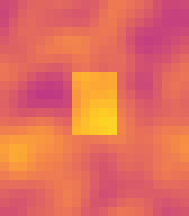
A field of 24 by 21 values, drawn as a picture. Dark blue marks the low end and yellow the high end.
Grain: blotchy. Ninth with the highest average: centre. Stripes: none. Roughest part: centre. Odd patch: higher, in the centre.
